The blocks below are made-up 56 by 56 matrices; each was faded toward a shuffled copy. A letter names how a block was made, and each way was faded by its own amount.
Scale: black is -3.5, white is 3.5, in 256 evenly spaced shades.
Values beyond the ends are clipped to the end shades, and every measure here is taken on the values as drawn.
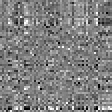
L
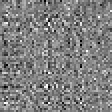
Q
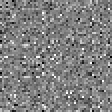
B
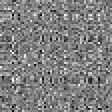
Q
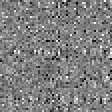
B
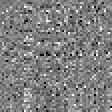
B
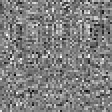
Q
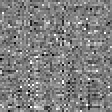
B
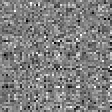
Q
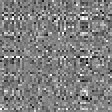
L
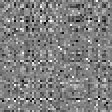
L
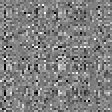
L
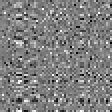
L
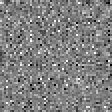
B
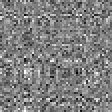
Q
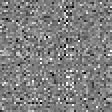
B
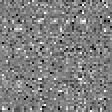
B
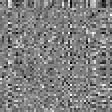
L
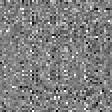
B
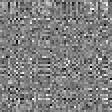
L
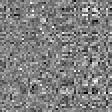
Q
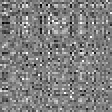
L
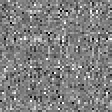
B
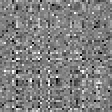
L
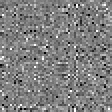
B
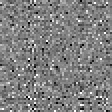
B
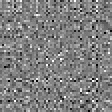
L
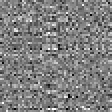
Q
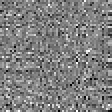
Q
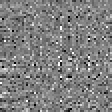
B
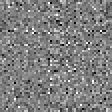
B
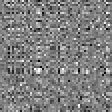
L
